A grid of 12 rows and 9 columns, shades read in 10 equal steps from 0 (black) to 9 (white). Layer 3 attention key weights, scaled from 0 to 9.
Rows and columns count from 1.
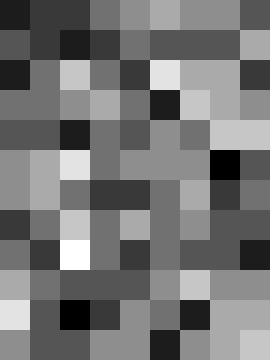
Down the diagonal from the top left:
1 2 7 6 3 5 6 3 1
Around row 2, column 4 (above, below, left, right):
4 4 1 4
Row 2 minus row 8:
1 -2 -6 -2 -2 -1 -2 0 3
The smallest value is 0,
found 2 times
